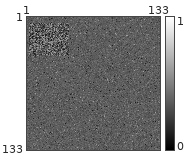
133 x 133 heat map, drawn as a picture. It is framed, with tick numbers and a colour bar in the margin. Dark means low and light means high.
The top left is the roughest part. No overall slope runs across the table. The distribution is heavy-tailed on both sides. An odd patch, rougher than its surroundings, sits in the top left. The halves do not mirror each other.
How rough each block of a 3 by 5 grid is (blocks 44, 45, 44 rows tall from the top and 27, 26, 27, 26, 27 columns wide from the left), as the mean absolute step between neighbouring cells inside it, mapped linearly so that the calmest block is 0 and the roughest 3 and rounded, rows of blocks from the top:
3 2 0 0 0
0 0 0 0 0
0 0 0 0 0
